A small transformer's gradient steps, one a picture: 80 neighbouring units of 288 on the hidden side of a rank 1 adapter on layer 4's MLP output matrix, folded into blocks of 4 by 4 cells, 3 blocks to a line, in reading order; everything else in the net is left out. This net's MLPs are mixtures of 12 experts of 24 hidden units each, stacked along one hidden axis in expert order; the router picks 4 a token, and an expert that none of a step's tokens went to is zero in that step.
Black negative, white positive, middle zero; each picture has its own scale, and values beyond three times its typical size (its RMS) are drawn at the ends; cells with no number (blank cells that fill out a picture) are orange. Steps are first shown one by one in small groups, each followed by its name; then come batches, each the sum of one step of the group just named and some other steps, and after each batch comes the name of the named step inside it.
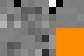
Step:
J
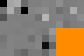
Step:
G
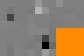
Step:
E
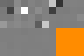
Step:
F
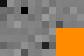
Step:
G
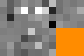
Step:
F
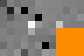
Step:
E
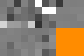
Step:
J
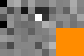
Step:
G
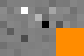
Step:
F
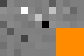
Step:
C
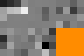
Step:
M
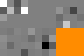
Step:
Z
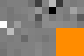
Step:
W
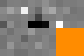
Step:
C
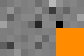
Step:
W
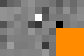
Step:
M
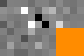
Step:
C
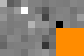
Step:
M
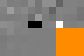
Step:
W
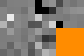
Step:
W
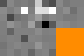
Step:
C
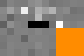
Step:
C
